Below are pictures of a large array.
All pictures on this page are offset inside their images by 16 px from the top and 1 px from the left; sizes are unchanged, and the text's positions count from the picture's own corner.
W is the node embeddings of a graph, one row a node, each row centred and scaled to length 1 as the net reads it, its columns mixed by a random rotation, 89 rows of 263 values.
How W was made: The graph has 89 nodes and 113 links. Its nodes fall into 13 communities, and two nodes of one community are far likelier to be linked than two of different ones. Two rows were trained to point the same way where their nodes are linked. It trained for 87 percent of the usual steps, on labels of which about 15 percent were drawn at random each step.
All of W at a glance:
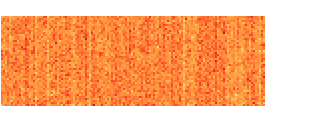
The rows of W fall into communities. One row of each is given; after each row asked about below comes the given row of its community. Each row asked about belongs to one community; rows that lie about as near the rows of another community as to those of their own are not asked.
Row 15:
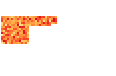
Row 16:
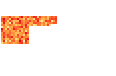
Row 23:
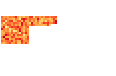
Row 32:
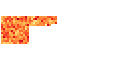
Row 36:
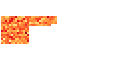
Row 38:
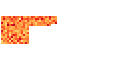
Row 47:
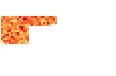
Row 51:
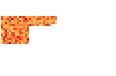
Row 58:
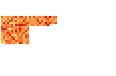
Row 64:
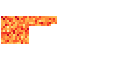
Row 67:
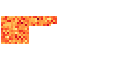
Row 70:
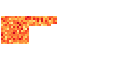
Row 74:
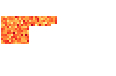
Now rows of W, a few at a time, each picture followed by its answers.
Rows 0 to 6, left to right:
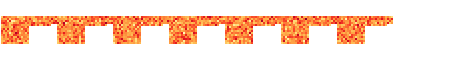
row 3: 67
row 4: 36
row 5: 16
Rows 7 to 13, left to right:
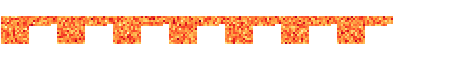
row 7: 15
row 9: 67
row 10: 47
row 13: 32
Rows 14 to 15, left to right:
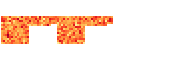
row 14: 16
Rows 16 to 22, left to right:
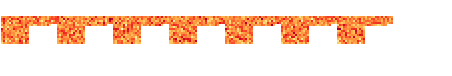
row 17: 15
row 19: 23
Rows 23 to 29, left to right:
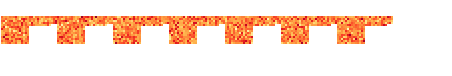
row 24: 74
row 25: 32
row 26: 47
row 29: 51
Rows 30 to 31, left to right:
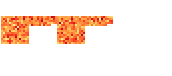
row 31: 15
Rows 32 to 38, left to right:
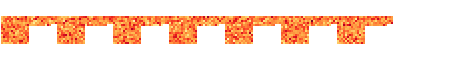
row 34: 74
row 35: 74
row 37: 47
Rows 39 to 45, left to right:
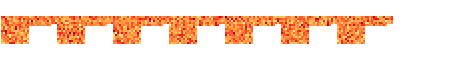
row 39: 47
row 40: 64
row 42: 51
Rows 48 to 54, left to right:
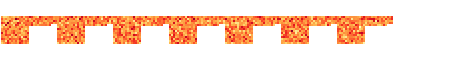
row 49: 32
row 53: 32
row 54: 70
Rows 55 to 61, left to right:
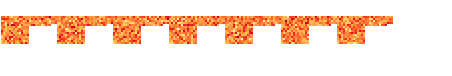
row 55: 38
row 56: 23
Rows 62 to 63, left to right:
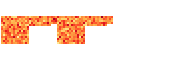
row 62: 15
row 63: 58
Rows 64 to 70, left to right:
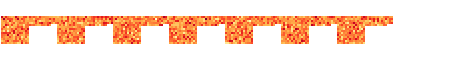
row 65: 38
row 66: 51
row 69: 51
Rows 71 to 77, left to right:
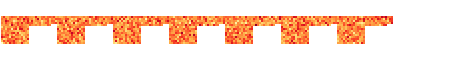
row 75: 74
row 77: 38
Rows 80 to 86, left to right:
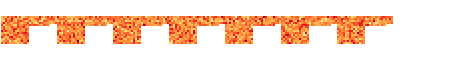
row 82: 23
